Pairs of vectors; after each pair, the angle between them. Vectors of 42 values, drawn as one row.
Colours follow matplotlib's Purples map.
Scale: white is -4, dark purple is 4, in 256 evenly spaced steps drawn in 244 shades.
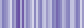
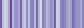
partly opposed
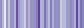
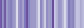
partly opposed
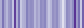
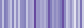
nearly opposite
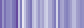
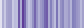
nearly opposite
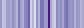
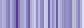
partly aligned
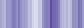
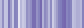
partly opposed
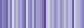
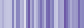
partly opposed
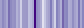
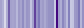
partly aligned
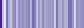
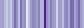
orthogonal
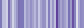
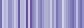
partly aligned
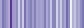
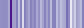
nearly parallel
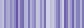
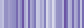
nearly parallel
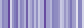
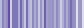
nearly parallel
